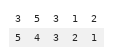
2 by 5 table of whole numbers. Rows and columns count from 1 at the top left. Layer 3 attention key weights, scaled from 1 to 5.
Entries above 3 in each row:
1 2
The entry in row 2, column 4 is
2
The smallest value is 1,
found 2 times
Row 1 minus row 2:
-2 1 0 -1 1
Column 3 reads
3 3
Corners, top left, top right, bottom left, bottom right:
3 2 5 1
